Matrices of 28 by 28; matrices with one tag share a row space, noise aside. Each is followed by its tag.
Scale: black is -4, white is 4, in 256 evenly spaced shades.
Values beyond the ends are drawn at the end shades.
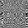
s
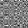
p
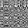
p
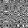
p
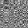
p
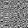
p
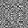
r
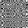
s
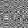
p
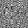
r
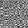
p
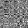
p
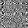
s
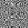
r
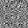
r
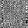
s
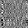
s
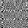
s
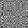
s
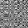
p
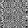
s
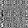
s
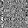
s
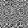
r
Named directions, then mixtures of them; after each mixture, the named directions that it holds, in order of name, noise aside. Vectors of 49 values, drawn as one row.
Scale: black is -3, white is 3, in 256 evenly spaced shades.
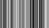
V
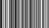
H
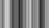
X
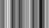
V, X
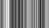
H, X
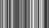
V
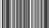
H, V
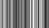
V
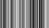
V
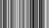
V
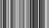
V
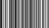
H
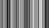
V, X
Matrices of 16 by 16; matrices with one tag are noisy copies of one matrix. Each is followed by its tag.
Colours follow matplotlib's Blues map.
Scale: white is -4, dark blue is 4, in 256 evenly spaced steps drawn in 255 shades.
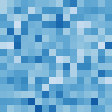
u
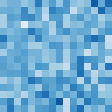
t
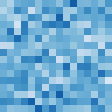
u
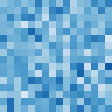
t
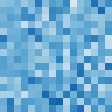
t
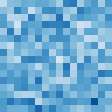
u
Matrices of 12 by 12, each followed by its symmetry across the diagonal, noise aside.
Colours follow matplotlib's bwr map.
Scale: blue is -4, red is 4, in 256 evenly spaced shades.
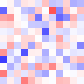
neither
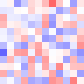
antisymmetric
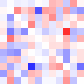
antisymmetric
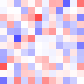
antisymmetric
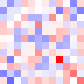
symmetric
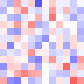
neither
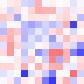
symmetric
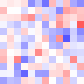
neither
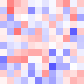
neither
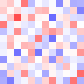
symmetric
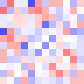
symmetric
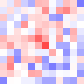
symmetric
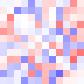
antisymmetric
